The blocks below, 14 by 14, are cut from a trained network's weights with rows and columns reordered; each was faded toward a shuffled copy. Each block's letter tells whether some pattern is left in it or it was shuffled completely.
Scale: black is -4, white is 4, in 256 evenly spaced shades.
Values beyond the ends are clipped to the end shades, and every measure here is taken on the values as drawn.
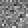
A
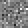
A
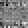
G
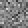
A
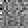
G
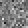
A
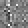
G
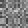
G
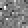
A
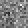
A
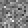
A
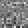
G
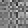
G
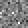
A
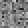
A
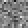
G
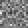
G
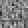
A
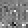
G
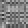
G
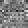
G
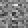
G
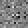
G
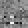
G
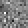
A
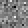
A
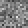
A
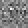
G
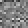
G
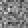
G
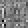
G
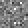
A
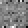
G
